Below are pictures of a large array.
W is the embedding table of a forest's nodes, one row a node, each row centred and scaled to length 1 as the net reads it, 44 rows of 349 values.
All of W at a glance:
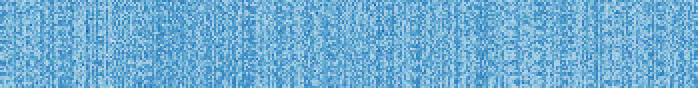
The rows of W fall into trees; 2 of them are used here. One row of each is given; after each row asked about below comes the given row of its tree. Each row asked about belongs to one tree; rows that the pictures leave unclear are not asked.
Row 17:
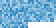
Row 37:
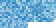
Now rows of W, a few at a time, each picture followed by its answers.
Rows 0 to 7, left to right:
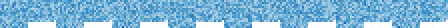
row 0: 17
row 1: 37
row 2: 37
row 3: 17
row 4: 17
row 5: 37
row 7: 37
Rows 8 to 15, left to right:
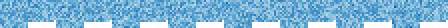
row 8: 17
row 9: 37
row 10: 17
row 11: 17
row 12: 17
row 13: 37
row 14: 37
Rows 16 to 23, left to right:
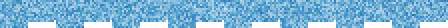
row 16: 17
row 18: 37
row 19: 17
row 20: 37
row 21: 37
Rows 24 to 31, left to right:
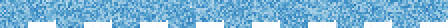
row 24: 37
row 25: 17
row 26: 17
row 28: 17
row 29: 17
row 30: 37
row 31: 37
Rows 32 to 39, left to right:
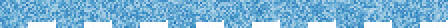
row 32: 37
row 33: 17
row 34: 17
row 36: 37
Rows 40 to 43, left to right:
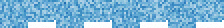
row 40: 17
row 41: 17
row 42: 17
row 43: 17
